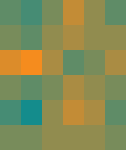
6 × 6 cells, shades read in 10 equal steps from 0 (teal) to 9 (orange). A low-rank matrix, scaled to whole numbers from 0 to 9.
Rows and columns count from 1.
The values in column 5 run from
4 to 6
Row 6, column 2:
4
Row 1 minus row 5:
1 2 -1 0 -1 0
